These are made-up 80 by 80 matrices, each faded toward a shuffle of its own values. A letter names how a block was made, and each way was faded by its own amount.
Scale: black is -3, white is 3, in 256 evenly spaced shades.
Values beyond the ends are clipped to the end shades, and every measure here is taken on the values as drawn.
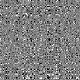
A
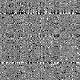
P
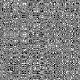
A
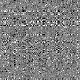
P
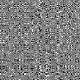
A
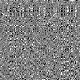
A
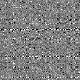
P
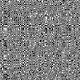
A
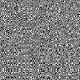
A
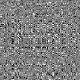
A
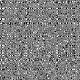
P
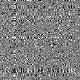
A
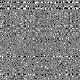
P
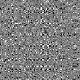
A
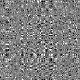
A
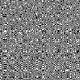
A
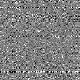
P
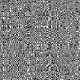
A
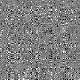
A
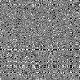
P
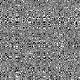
P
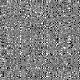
A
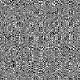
A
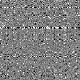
P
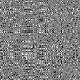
A
